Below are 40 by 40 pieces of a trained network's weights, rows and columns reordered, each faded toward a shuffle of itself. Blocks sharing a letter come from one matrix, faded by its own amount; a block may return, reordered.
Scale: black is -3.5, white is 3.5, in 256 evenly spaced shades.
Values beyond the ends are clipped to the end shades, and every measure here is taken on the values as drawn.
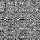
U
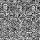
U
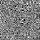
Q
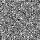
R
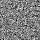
R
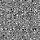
Q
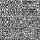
U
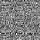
U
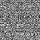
U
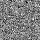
R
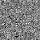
Q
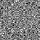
Q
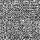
U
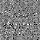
Q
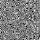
Q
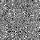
Q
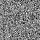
R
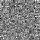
Q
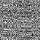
U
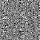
Q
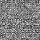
U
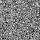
R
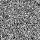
R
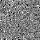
Q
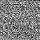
U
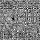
U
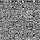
U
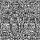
U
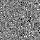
Q
